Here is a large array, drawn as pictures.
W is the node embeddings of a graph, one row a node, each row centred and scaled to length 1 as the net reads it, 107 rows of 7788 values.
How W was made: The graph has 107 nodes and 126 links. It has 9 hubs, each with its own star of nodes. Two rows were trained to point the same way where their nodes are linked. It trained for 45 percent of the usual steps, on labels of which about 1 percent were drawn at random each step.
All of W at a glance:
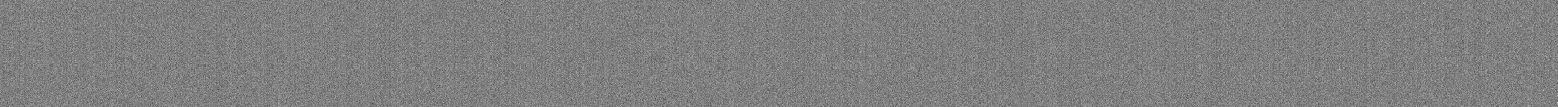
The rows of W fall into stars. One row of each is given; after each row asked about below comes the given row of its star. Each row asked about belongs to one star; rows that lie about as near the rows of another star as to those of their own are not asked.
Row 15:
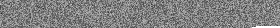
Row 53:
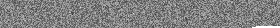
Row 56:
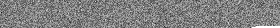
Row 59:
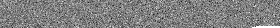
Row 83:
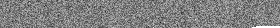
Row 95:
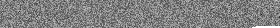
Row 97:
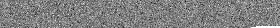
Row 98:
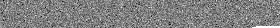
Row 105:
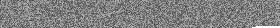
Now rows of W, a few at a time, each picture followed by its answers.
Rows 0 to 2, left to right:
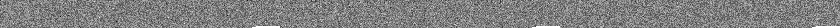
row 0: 95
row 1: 83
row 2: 98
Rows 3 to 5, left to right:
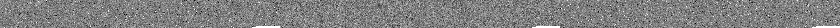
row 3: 105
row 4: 53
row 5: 15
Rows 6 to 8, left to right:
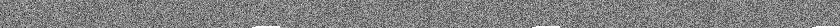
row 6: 53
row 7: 95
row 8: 59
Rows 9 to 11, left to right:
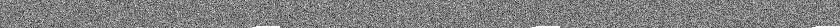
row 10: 97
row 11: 97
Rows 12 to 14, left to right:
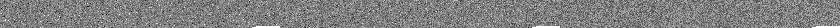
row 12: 98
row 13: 53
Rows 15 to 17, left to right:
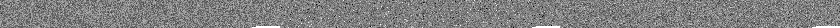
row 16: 105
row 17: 97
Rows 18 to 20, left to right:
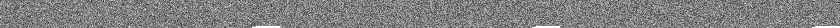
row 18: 97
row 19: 98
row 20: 95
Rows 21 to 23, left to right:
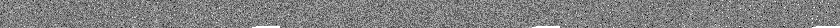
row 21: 95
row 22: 56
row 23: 56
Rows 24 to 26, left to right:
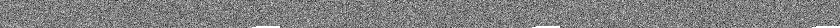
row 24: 83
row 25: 83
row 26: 83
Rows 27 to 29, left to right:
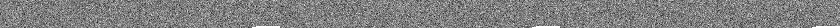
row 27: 53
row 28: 97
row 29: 97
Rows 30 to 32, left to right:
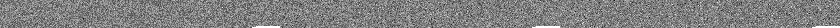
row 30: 53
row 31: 53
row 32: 95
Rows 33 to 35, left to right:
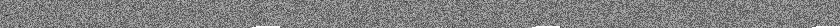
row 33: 15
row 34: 56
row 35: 83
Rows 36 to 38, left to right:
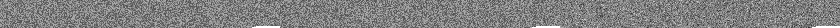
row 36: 59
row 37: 15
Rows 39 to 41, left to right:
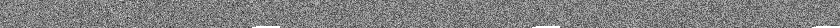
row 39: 53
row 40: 97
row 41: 59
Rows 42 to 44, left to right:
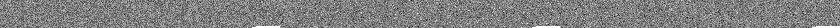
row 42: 105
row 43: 95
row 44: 53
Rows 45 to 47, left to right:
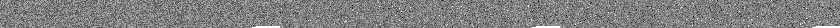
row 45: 105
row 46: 15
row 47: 98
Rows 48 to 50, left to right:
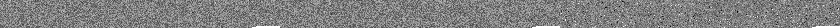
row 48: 83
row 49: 59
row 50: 98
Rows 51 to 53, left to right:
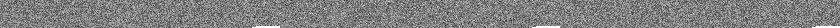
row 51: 105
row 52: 83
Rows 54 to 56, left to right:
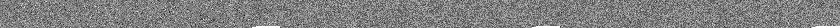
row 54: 97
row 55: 56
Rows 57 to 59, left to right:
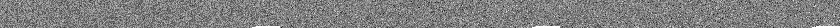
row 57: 59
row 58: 59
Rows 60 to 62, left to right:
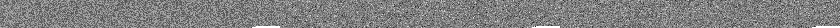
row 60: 95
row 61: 59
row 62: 83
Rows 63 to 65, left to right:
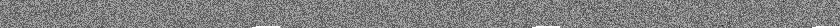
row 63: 97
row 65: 53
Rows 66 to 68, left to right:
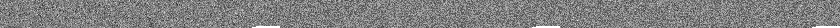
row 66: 53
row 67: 97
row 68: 53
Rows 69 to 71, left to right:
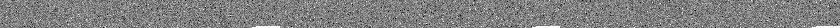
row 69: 15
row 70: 105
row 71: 56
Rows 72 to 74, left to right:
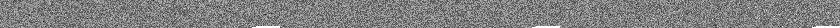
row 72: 83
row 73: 56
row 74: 53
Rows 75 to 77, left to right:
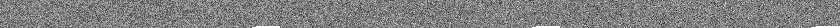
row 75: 83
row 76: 83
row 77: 97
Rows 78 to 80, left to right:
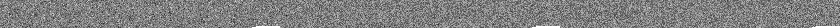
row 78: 97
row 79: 98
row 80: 97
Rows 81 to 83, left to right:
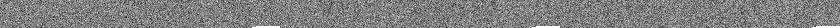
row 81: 53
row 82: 83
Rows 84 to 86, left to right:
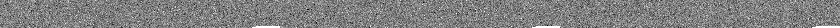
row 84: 95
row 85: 105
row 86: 97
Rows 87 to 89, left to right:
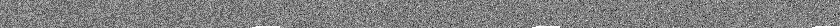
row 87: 105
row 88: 53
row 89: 59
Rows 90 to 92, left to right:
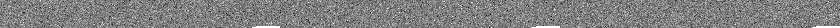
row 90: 95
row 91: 15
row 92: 83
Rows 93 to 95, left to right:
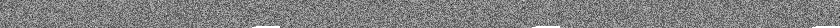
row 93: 98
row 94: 56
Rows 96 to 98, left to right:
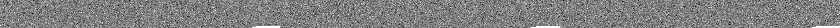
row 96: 95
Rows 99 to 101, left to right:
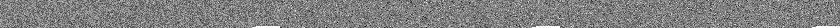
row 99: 59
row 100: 59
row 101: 83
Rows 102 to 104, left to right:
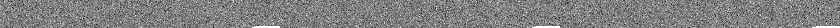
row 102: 59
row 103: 59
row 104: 95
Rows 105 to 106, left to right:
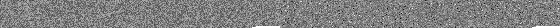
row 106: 98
